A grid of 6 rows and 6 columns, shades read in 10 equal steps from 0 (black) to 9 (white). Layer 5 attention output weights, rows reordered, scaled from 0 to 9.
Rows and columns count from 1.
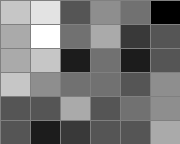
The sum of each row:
27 30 22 28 24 18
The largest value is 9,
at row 2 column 2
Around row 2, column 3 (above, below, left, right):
3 1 9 6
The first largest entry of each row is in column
2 2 2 1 3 6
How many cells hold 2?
2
